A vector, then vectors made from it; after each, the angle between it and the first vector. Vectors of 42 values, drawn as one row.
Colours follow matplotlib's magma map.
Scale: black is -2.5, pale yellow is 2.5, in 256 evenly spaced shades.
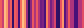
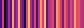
nearly opposite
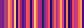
orthogonal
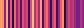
partly aligned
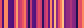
partly aligned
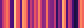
partly aligned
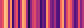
nearly parallel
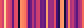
nearly parallel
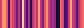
partly aligned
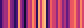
partly opposed
